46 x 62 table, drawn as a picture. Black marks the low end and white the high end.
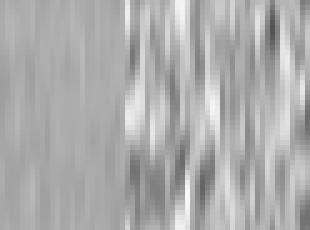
Mirror symmetry: none. Seam: vertical, 40% of the way across, the left part calmer. Average level on the scale: 70%. Grain: streaks running down.
